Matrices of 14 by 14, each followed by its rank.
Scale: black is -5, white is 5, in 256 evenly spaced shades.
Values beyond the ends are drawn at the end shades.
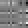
one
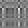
one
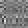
three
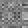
three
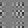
one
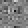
three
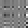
one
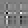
one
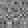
three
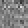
three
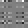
one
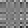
one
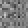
three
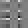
one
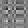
one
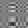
one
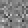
three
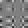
one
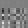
one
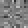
three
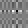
one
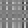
one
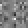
three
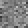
three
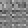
three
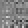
three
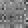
three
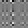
one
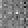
three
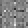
three
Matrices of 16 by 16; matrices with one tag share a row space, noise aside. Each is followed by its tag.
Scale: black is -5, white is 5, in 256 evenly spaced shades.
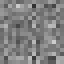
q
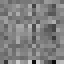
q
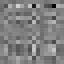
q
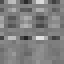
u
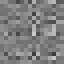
q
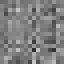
q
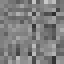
q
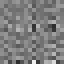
q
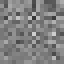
q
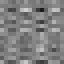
u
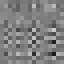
q
